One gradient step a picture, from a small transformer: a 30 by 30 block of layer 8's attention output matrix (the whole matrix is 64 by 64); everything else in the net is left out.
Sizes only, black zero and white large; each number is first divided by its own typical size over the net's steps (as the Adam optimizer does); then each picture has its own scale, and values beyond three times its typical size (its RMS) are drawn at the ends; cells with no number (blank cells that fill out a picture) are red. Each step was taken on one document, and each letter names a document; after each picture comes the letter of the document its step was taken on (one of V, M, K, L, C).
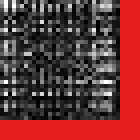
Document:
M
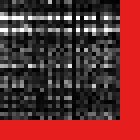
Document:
M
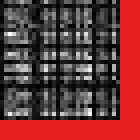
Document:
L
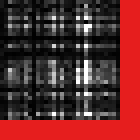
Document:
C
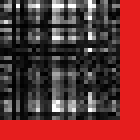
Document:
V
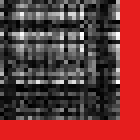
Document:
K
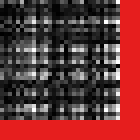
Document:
K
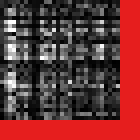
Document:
L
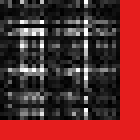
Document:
C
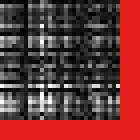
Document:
L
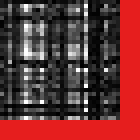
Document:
C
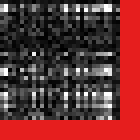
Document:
M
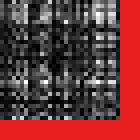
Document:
K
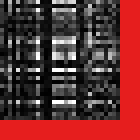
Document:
V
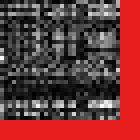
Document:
K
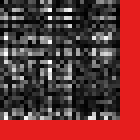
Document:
M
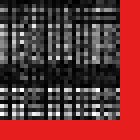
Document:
M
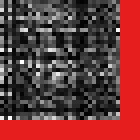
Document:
V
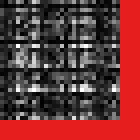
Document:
V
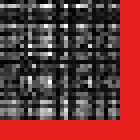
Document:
L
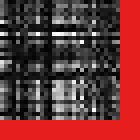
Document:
V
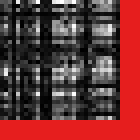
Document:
V
